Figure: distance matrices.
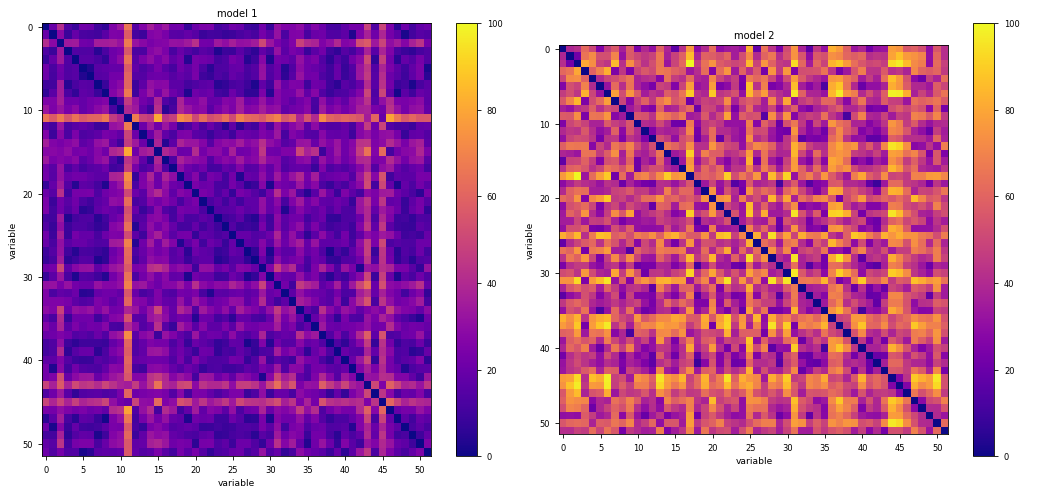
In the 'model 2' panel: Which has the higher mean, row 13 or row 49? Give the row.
13
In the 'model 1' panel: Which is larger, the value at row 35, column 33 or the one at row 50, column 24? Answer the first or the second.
the first
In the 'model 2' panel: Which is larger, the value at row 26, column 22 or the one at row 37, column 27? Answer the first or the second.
the first
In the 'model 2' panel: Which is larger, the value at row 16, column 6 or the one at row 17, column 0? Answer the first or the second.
the second
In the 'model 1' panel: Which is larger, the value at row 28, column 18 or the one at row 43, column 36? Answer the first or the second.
the second
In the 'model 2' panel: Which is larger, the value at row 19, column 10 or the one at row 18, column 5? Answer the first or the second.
the first
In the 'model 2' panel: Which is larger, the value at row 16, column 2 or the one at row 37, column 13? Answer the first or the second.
the second
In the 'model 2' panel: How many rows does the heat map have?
52
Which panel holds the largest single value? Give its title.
model 2
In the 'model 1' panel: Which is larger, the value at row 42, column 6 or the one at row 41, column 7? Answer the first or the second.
the first
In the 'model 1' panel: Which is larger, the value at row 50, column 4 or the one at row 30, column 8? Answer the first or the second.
the first
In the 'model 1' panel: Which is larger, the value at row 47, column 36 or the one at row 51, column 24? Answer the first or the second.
the first
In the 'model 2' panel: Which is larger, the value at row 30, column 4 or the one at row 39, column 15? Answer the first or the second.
the first
